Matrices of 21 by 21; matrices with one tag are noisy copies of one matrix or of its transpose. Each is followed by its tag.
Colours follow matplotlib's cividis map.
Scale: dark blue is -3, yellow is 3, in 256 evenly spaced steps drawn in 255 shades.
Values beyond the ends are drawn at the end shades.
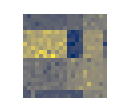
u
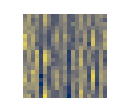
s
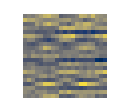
s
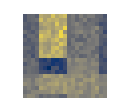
u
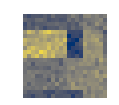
u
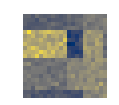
u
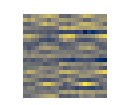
s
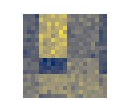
u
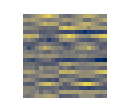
s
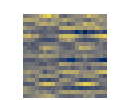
s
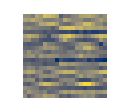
s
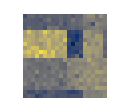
u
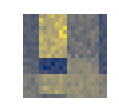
u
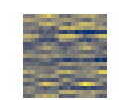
s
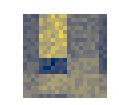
u
